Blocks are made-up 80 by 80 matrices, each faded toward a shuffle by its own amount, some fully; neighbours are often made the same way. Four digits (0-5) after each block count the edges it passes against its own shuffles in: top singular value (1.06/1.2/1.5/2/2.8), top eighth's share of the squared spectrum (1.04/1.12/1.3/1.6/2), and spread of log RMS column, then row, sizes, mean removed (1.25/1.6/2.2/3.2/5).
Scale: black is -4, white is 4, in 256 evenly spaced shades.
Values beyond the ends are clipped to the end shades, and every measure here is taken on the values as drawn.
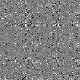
4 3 2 2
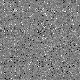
3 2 1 1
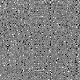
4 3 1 1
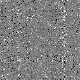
3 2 2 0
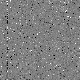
3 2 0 0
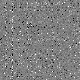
3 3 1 1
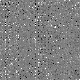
4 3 2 1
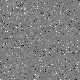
1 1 0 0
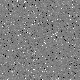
1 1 0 0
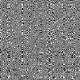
4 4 3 2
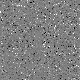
2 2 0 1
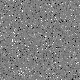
2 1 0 0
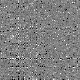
4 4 2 2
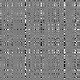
5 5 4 3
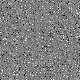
3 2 1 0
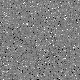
1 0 0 0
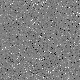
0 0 0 0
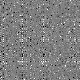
4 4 2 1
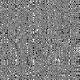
4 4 3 2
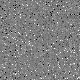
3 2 1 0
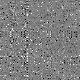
3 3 2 1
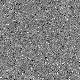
0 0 0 0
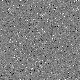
0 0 0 0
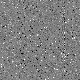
3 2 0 0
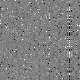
4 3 2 0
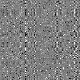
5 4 3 2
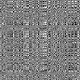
5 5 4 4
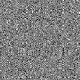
4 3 2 2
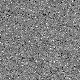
2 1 0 0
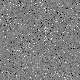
1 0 0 0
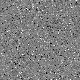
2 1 0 0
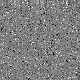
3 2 1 0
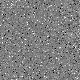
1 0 0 0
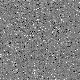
1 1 0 0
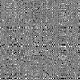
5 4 2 3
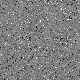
1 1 0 0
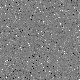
0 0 0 0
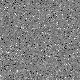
2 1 0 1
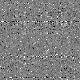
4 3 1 2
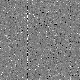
3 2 1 0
